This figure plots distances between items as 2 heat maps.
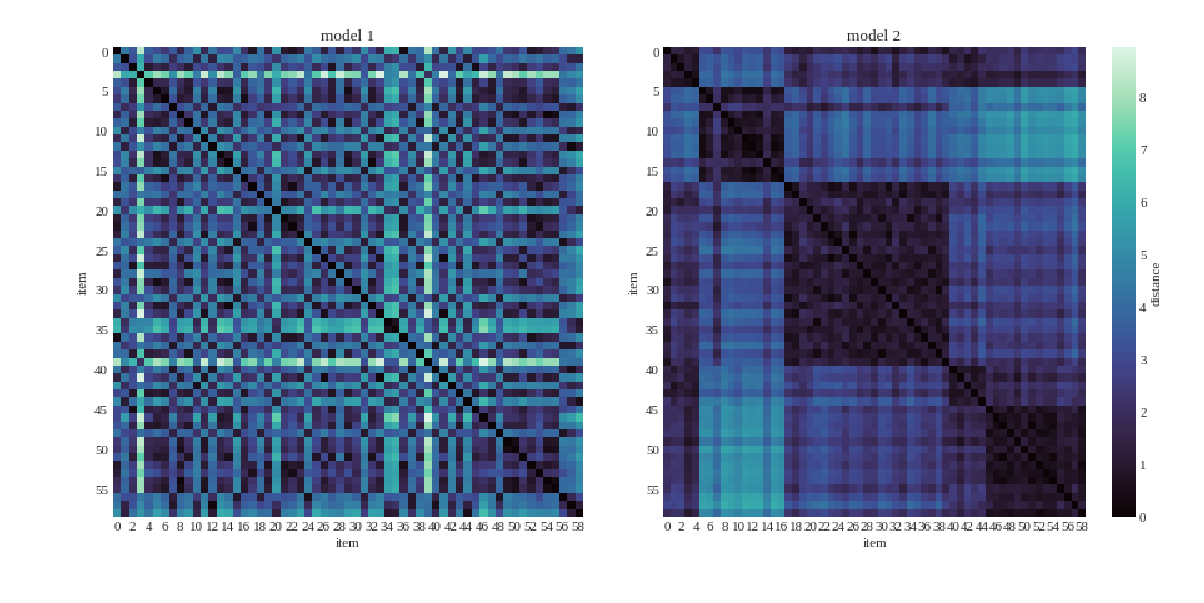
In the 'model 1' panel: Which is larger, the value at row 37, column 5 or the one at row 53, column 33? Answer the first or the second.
the first
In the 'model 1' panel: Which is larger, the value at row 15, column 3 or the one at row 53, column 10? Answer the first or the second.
the second
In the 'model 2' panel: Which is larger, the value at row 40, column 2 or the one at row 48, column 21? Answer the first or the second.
the second
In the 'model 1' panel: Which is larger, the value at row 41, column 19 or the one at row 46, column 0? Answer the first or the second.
the second
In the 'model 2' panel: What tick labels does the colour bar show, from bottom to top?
0, 1, 2, 3, 4, 5, 6, 7, 8
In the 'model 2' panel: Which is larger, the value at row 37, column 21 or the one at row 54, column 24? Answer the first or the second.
the second
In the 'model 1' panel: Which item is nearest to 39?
3
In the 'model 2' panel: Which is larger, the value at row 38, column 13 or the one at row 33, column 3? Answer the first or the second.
the first
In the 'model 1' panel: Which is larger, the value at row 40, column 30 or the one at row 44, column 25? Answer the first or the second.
the second
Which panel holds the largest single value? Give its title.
model 1
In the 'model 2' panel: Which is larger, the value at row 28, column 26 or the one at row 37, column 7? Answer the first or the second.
the second
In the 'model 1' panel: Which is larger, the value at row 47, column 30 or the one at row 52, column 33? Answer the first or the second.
the first
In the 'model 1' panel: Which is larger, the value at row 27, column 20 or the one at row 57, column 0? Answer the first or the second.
the first
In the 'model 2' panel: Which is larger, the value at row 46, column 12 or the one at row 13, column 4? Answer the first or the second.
the first
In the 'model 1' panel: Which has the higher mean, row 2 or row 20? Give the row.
20
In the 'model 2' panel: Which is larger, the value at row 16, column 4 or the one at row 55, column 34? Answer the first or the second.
the first
